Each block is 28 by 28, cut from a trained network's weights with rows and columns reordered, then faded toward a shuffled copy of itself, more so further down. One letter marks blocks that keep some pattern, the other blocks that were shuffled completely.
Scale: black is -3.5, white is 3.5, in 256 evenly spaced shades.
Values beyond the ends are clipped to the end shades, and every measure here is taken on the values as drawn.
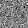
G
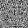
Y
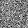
G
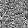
Y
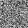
G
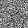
Y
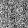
Y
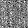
Y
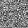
Y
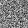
G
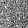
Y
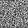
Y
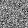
G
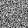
G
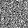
G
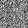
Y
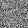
G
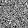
G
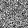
G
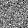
G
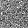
G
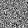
Y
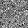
G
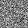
G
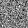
G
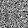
G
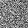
G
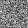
G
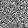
G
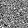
G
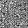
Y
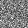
G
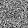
G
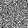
G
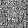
Y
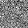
Y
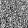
Y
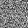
Y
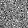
G
